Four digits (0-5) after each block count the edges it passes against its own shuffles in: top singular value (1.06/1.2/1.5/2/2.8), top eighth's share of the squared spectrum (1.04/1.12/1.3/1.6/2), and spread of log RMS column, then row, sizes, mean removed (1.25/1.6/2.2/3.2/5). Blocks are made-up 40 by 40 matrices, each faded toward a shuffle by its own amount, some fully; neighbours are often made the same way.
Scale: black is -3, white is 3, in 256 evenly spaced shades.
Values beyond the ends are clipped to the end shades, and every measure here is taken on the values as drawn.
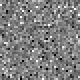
1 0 0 0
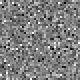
0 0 0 0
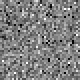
0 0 0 0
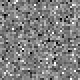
0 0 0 0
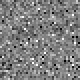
0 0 0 0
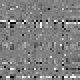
4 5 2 3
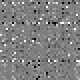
3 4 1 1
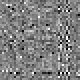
4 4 2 2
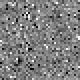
2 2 1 0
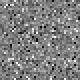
2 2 1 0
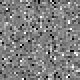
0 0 0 0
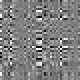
4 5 4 3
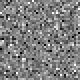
2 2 0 0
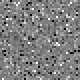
0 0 0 0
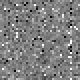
2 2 1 0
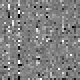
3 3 2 1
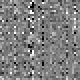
2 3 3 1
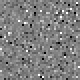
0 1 0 0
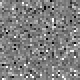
1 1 1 0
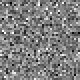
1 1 0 2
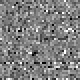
1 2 0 2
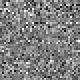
0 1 0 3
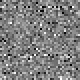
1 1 0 2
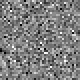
2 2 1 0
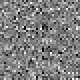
3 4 2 2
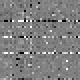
4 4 1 2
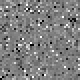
3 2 0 1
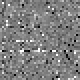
3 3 0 1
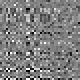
4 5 3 3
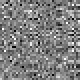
4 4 2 1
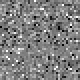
2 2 0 0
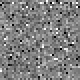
1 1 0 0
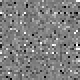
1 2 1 1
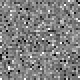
0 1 0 0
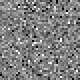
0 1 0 0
